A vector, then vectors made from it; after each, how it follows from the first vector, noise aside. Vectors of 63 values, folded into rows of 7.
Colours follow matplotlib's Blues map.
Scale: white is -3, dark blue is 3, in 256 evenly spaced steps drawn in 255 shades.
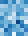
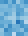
shrunk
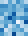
negated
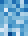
wrapped around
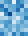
reversed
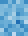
shrunk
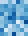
negated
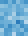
shrunk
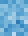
shrunk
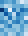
wrapped around
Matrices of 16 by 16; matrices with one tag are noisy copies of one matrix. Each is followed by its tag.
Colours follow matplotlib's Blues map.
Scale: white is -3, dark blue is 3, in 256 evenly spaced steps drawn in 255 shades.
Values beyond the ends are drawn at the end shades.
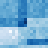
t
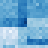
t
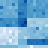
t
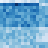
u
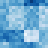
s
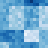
s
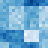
s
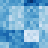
s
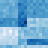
t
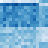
u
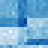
t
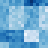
s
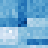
t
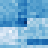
t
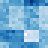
s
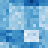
s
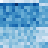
u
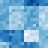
s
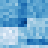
t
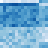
u
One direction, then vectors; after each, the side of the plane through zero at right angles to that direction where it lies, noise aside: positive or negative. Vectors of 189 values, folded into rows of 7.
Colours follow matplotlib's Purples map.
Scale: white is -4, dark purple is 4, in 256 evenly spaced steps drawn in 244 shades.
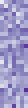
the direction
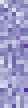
positive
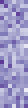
negative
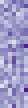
positive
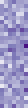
positive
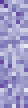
negative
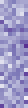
positive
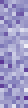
negative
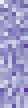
positive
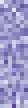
positive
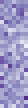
negative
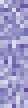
positive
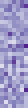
positive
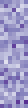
negative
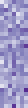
positive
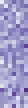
positive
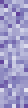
negative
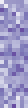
positive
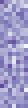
negative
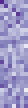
negative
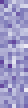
negative
